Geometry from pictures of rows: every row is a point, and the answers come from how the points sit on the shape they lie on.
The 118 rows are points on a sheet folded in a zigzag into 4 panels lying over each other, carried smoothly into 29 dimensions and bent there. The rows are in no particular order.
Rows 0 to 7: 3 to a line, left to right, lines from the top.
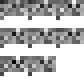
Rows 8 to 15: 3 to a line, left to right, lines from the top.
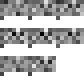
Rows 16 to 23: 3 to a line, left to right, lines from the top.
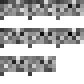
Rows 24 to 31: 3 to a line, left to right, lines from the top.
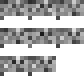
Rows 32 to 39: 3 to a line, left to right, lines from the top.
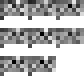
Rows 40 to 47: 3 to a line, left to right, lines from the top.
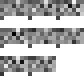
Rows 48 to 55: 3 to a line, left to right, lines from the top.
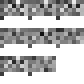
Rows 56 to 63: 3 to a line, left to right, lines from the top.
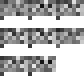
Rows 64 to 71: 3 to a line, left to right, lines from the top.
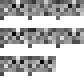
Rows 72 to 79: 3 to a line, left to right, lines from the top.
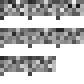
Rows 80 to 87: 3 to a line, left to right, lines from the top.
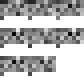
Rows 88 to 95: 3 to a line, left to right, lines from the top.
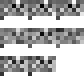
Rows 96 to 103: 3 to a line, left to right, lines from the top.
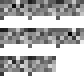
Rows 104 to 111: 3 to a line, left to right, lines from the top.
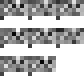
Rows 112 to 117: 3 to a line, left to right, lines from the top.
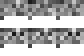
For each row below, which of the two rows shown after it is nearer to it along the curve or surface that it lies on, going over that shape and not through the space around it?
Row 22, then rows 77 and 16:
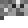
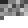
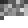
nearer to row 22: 77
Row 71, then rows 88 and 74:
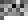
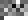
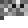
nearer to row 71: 88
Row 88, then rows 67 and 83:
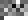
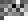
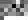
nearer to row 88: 67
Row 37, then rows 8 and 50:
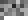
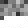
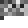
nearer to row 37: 8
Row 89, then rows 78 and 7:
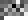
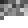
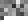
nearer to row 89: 7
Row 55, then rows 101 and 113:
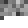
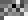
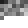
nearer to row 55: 113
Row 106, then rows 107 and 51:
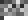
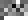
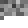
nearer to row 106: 107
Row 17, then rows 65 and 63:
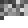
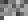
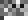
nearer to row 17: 63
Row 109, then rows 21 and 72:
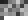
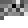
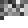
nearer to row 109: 72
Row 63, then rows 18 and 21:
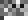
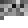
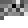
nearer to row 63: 18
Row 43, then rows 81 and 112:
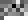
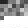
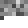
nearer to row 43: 112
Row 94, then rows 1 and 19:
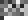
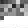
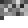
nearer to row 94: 19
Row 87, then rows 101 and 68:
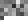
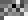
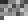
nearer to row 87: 101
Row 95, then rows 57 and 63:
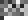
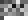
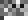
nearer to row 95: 63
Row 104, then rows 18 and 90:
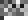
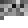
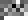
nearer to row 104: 18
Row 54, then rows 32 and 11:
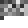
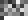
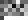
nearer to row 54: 32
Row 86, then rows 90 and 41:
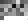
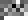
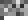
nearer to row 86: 90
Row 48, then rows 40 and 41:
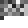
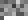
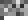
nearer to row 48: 41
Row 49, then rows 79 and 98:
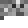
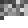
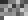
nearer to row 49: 98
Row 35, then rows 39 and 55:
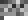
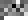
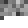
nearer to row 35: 55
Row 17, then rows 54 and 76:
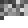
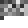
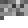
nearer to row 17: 54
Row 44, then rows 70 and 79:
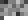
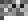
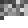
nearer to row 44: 70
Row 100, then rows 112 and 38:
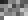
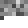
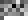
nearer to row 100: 38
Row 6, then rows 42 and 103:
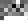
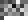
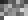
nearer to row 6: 42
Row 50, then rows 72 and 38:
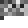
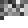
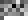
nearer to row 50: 72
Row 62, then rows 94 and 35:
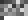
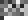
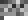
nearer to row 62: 94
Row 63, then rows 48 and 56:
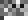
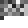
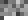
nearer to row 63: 48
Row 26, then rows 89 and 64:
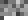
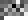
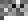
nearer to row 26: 64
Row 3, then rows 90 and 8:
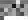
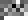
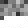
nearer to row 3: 90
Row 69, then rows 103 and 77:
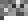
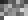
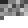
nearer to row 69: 77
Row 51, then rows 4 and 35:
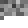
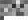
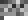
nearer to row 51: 4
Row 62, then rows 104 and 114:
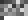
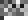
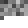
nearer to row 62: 104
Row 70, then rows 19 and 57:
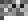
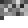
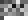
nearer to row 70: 57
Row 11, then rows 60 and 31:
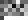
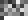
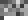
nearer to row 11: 60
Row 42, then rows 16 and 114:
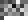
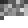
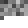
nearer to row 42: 16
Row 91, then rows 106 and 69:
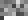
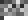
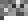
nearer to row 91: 69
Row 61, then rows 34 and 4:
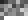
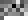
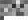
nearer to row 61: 4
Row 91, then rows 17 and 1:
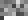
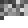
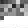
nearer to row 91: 1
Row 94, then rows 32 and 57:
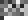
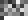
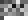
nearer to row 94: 32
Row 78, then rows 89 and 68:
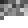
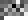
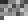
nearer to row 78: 68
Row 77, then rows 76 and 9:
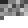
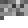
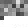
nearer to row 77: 76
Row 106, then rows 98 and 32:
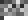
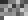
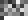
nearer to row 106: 32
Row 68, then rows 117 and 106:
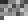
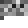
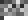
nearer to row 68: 117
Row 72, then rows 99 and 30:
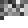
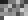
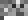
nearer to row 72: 99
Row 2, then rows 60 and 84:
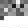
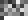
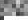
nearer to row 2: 84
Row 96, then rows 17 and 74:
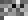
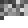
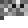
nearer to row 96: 74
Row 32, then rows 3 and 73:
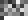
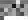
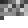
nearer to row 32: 73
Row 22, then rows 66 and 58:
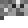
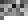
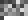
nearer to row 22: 66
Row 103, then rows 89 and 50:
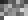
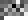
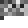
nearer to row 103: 50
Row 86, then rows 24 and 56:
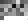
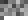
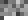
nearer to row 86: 24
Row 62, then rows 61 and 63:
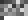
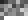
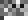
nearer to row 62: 63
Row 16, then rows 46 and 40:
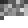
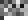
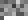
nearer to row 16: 46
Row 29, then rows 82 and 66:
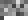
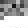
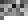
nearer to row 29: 66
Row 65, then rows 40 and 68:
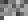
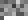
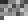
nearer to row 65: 68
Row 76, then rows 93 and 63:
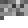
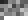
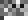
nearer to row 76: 93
